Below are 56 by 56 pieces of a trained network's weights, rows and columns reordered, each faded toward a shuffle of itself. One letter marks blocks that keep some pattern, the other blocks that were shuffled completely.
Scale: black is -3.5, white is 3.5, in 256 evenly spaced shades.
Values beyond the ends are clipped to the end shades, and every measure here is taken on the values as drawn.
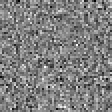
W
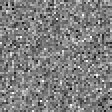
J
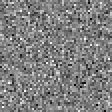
J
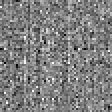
W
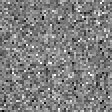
J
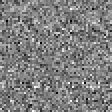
W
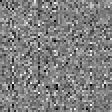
W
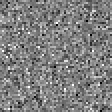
J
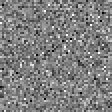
J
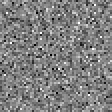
J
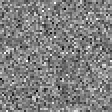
J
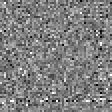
W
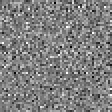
W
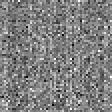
W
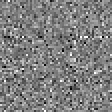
W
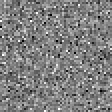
J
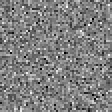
J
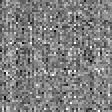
W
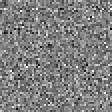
W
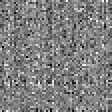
W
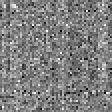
W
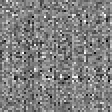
W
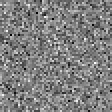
J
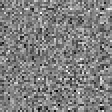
W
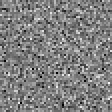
W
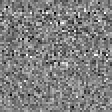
W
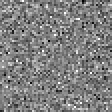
J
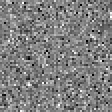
J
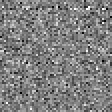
W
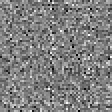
W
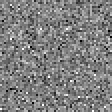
J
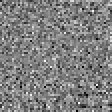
W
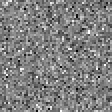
J
